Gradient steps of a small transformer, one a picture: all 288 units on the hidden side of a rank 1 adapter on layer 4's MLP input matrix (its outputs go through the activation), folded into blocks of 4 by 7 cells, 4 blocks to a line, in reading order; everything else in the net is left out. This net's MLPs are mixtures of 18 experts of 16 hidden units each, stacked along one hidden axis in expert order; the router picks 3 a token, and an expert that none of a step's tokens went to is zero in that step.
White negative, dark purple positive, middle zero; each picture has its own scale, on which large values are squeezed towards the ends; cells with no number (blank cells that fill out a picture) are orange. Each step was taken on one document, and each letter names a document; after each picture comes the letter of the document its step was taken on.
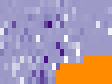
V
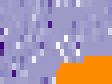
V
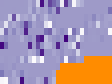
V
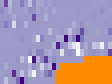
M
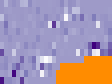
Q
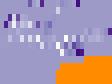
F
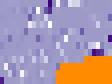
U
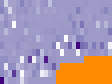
M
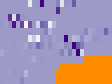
F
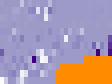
U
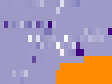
F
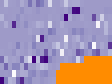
Q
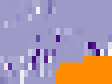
U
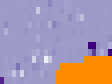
Q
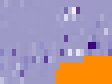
Q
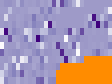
V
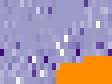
M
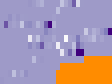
F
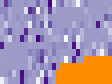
V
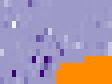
M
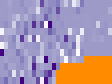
V
